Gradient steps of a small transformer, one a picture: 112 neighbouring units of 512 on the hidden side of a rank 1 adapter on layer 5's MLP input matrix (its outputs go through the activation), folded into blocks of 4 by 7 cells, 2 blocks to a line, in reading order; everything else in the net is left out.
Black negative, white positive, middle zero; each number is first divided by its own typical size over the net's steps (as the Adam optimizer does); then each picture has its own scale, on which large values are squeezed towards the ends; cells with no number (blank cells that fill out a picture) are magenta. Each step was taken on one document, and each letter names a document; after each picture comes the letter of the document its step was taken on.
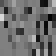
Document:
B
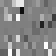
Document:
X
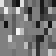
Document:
B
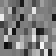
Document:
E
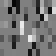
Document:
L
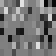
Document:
B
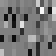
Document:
L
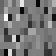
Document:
X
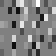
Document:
L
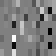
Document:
L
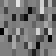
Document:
B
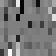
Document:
X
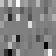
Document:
X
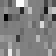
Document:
X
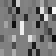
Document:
L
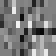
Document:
E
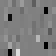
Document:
X
